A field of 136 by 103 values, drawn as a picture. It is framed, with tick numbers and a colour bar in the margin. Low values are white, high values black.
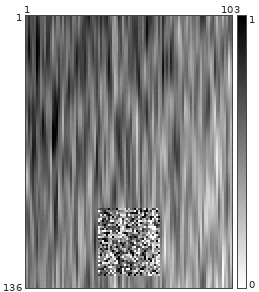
Grain: streaks running down. Mirror symmetry: none. Slope: up to the top left. Average level on the scale: 50%. Roughest part: bottom middle. Ninth with the lowest average: bottom right. Ninth with the highest average: top left. Odd patch: rougher, in the bottom middle.
